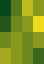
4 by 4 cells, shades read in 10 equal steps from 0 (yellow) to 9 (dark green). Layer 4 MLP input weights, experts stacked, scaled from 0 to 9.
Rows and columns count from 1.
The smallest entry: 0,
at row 2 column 4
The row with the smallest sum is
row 2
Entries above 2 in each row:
3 3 4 4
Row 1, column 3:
2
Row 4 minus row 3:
-2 0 0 3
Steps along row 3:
down up down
